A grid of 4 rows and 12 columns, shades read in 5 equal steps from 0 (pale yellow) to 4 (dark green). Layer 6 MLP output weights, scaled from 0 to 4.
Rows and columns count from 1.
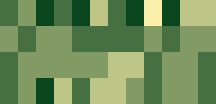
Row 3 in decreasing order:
3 3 3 2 2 2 2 2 2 2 1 1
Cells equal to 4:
5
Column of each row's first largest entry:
3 2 1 3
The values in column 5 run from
2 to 4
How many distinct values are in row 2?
2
